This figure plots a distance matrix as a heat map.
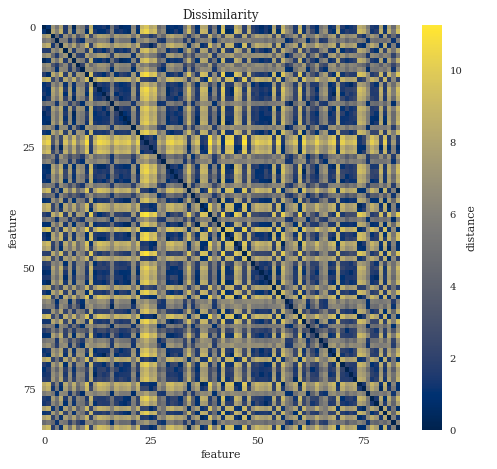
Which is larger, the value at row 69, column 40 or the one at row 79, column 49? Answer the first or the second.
the second
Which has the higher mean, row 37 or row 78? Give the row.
37
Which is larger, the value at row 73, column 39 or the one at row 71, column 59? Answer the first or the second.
the first
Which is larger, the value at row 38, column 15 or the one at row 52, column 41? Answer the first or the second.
the first
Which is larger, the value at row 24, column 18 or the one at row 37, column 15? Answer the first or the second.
the first
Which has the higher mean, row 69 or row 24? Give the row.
24
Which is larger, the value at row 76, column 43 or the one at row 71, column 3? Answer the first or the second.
the first
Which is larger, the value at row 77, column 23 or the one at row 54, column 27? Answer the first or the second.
the first
